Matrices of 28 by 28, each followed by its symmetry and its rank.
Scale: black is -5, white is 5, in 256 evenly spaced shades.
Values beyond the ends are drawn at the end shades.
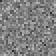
symmetric, full rank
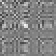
symmetric, rank three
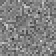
symmetric, full rank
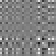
symmetric, rank two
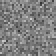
antisymmetric, full rank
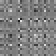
symmetric, rank two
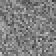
antisymmetric, full rank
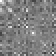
symmetric, rank five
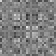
symmetric, rank three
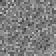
symmetric, full rank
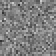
antisymmetric, full rank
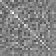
symmetric, rank five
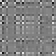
symmetric, rank two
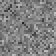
symmetric, full rank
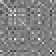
symmetric, rank five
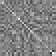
symmetric, rank five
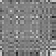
symmetric, rank three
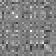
symmetric, rank three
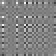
symmetric, rank two
